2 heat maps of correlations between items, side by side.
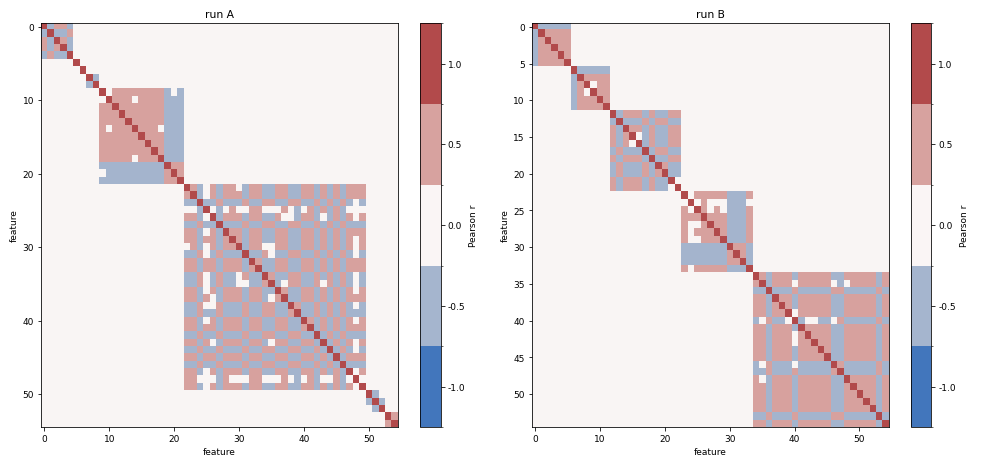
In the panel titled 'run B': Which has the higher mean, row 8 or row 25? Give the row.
8
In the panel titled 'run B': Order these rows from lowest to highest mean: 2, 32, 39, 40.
40, 32, 2, 39
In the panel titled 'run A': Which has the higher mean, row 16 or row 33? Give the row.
33
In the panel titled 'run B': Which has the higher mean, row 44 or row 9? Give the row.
44
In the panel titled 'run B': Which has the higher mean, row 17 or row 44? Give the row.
44
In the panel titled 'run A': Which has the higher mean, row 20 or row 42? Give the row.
20
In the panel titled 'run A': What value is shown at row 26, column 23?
0.5
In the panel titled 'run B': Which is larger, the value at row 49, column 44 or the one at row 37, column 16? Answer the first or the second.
the first
